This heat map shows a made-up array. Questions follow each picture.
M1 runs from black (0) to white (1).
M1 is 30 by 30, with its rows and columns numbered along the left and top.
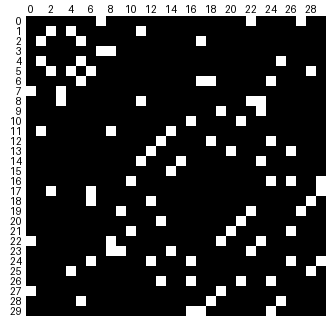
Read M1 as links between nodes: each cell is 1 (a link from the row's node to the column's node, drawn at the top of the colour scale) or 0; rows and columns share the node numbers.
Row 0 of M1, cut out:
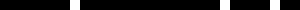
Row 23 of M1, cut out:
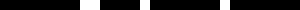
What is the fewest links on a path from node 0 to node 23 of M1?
2
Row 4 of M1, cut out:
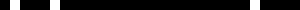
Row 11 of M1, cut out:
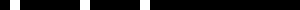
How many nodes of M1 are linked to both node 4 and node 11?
1
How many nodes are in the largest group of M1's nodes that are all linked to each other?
3
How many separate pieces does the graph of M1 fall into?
1
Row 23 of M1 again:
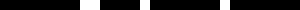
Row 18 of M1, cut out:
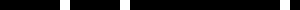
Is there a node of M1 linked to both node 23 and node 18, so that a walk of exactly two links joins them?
no
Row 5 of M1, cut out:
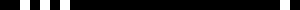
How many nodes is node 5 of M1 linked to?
4
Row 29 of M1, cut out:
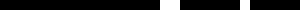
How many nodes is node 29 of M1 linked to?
3
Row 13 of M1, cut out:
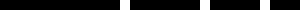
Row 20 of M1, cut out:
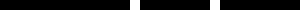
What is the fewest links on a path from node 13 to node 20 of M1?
1
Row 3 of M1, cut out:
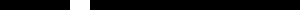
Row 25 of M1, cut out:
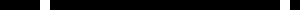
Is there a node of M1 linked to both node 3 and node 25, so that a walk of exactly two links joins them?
no
